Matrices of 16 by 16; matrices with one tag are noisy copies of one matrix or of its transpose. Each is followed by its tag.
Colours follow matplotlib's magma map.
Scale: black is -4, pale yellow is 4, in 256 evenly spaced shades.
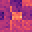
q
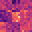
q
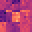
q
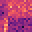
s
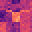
q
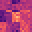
q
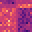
s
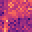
s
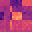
q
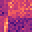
s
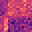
s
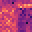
s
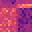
s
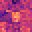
q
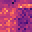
s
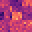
q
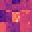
q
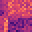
s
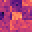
q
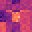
q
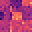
q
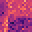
s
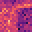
s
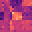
q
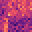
s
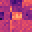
q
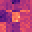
q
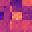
q
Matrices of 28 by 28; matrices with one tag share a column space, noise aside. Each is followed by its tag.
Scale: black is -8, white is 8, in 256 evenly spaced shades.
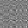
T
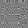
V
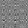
T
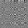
V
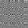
V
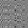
T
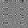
V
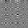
V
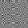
V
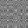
T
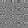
V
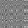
T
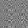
T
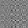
T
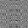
T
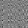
T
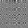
V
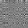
V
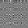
V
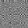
V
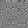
V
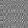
T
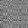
T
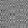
T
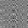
T
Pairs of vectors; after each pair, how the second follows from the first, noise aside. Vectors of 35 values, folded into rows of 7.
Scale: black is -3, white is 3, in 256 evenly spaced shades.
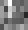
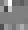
partly zeroed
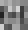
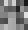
wrapped around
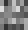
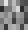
sign-scrambled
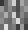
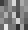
copied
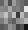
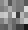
copied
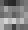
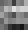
reversed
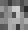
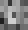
reversed
